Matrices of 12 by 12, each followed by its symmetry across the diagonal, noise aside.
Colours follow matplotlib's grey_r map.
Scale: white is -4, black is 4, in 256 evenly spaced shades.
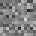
neither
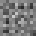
symmetric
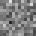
neither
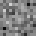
symmetric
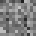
neither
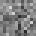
neither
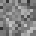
symmetric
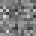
neither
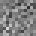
antisymmetric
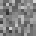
neither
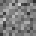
symmetric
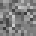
antisymmetric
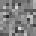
antisymmetric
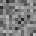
symmetric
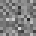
antisymmetric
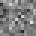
antisymmetric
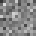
symmetric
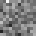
neither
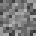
symmetric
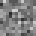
antisymmetric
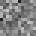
symmetric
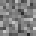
antisymmetric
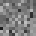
neither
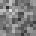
symmetric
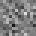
antisymmetric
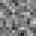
antisymmetric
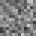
antisymmetric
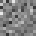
symmetric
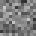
neither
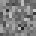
neither
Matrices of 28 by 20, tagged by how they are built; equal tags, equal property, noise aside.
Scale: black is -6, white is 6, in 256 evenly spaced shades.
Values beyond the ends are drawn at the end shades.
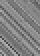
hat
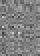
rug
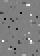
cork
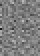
rug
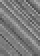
hat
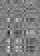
rug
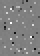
cork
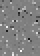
cork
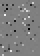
cork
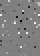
cork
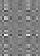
rug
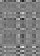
rug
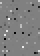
cork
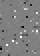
cork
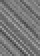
hat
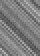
hat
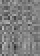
rug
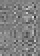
rug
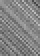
hat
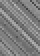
hat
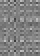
rug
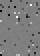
cork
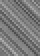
hat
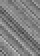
hat
